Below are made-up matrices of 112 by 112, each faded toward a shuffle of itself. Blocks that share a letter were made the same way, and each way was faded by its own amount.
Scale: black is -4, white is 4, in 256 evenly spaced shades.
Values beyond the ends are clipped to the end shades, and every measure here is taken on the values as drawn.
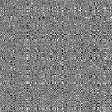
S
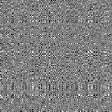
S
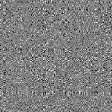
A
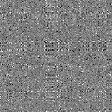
A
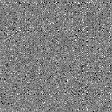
A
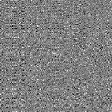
A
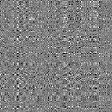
S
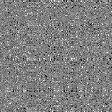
A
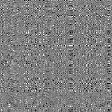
S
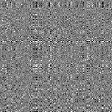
S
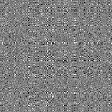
S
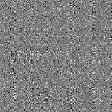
A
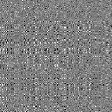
S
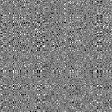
S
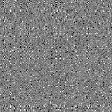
A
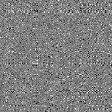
A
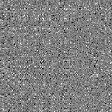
A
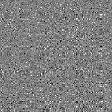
A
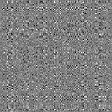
S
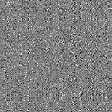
A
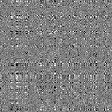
S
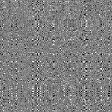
S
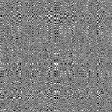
S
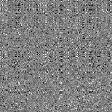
A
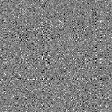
A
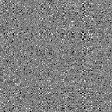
A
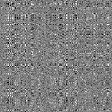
S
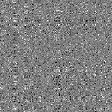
A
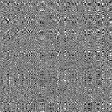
S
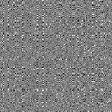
S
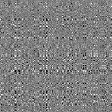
S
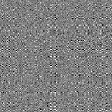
S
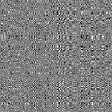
S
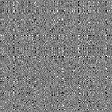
S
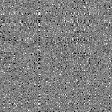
A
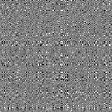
S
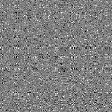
A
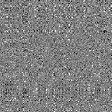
A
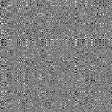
S
